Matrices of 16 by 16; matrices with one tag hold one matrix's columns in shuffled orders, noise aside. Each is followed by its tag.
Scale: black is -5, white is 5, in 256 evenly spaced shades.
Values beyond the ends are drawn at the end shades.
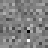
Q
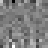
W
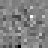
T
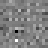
Q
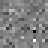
Q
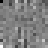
W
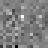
T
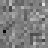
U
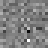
Q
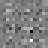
Q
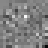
T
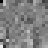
W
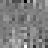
W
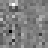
U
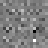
Q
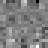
W
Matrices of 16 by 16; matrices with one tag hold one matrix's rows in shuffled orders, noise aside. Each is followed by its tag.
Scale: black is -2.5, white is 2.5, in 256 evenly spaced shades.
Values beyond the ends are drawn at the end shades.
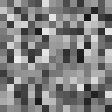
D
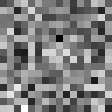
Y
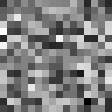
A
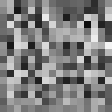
D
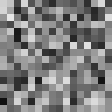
Y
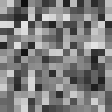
Y
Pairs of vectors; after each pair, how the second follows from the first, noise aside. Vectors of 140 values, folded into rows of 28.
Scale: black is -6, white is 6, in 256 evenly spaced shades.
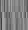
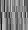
scaled up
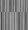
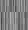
copied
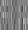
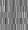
reversed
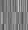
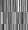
scaled up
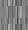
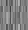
reversed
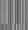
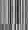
scaled up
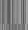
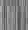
reversed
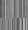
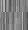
reversed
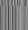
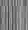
copied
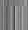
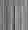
copied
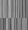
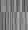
reversed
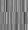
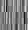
scaled up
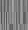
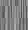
reversed
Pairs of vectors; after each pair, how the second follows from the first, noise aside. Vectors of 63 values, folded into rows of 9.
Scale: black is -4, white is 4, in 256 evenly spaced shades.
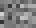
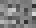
reversed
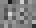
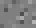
partly zeroed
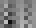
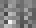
negated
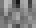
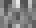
negated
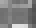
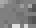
partly zeroed
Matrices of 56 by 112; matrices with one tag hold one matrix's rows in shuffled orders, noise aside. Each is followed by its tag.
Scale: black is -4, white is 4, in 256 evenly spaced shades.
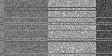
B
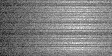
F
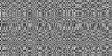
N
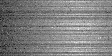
F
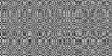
N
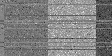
B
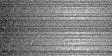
F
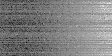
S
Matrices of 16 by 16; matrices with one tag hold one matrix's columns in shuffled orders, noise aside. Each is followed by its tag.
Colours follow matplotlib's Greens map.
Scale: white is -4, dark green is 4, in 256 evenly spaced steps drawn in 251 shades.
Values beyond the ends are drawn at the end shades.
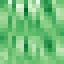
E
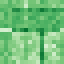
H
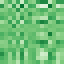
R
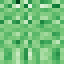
R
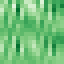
E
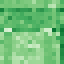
H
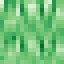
E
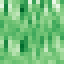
E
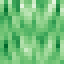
E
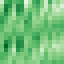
E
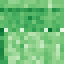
H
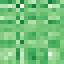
R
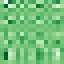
R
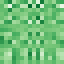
R
